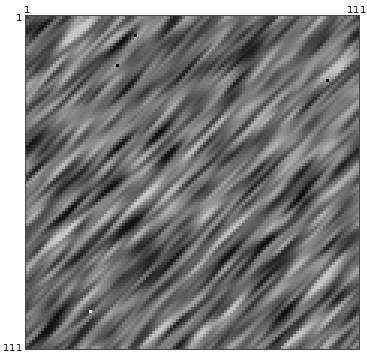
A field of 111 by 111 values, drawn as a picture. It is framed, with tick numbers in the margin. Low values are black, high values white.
Histogram: bell-shaped. Odd rows or columns: none. Slope: none. Lone odd cells: 4, 1 higher and 3 lower than their neighbours. Grain: diagonal, up to the right. Mirror symmetry: none.
